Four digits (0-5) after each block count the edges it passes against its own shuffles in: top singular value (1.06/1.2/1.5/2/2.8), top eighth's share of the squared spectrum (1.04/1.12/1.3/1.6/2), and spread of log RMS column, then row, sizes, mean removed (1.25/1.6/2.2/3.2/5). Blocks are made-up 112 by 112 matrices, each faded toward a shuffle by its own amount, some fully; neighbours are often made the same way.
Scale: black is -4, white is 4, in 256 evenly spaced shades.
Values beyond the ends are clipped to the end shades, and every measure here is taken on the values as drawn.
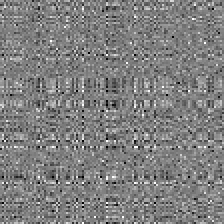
5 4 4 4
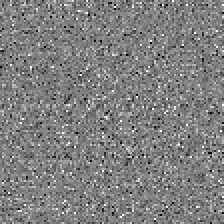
4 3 1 2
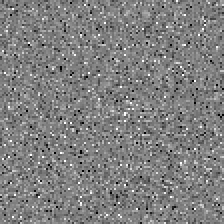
3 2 0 0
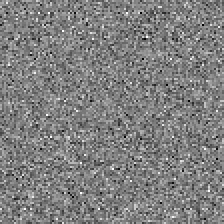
3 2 0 2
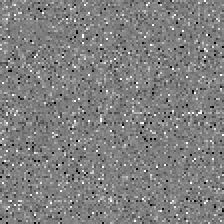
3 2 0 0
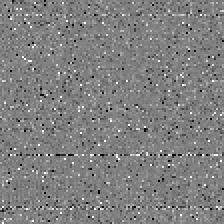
4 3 0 2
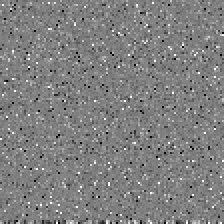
3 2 0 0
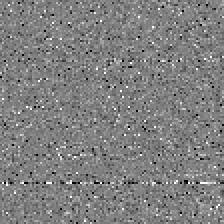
4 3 0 2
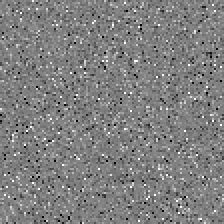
0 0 0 0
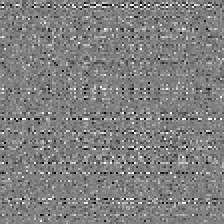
5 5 2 4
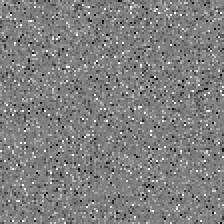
0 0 0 0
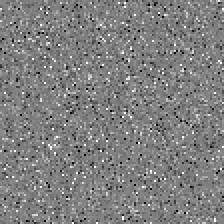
1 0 0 0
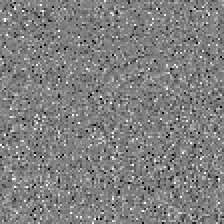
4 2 1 1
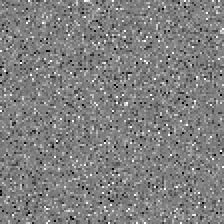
0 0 0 0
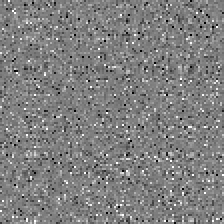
4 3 1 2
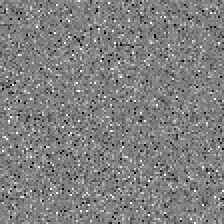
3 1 0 0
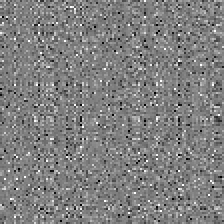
5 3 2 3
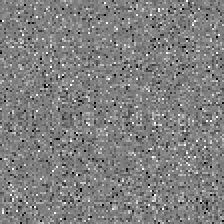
4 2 1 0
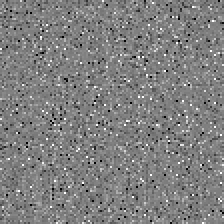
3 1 0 0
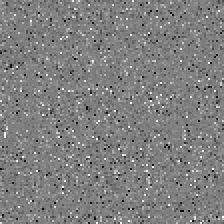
2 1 0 0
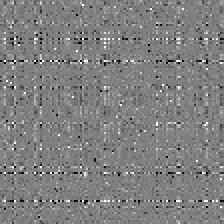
5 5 3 3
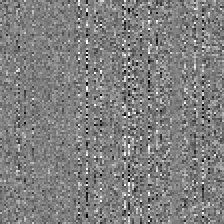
2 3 4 0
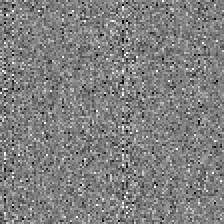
2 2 3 0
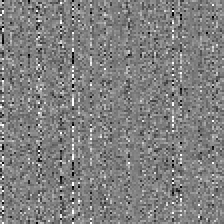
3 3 4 0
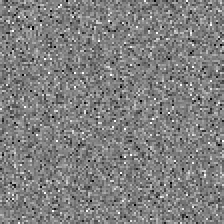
0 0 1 0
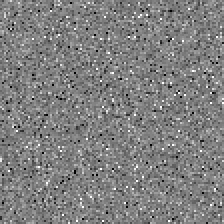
0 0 0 0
